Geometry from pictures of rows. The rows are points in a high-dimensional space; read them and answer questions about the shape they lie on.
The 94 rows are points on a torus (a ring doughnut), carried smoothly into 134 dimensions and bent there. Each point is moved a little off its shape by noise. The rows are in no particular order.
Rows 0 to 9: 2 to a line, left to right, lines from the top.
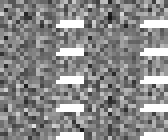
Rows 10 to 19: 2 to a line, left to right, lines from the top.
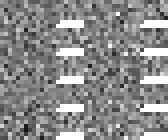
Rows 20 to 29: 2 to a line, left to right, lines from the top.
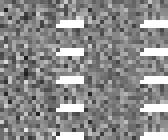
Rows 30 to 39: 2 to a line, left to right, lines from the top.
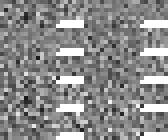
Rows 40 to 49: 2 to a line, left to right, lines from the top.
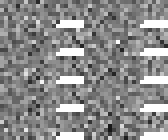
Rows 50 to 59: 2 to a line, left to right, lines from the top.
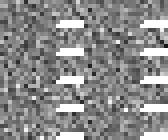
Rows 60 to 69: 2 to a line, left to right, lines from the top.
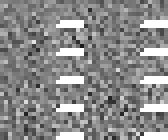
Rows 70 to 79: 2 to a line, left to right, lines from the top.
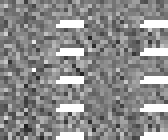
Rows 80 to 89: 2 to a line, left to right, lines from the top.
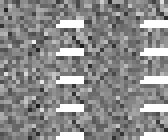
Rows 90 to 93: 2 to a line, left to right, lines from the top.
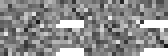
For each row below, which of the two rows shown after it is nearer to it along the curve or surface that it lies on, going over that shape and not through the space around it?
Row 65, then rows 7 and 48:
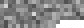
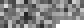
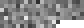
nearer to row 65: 7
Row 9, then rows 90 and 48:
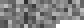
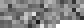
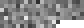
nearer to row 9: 90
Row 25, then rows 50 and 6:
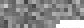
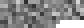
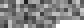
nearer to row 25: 50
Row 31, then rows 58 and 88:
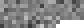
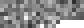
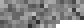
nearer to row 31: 88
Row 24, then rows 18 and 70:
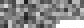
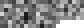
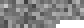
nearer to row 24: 18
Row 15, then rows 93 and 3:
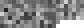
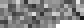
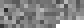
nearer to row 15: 3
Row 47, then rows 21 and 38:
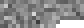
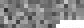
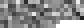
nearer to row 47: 38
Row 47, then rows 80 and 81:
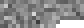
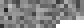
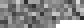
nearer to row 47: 81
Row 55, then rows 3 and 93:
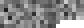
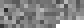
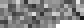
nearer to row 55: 3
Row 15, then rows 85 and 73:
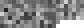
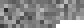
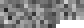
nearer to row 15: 73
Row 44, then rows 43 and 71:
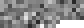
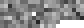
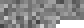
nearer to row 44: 43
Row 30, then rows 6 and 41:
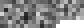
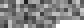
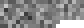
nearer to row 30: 41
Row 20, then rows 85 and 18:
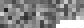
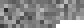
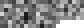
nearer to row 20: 18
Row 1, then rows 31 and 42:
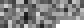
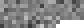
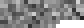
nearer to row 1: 42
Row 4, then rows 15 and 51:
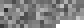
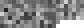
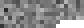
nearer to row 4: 51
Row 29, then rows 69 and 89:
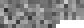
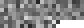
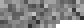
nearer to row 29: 69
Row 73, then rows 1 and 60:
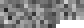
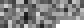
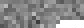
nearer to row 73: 1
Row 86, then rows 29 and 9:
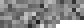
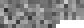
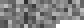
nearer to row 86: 9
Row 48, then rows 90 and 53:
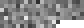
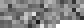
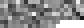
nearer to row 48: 90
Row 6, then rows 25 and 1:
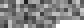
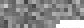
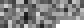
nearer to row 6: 1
